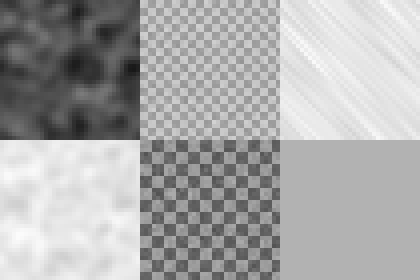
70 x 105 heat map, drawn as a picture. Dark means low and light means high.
It is made of 2 by 3 panels. Panel 1,1: low, blotchy. Panel 1,2: high, checkered. Panel 1,3: very high, slanting down to the right, faint in contrast. Panel 2,1: very high, blotchy, faint in contrast. Panel 2,2: middling, checkered, strong in contrast. Panel 2,3: high, flat.
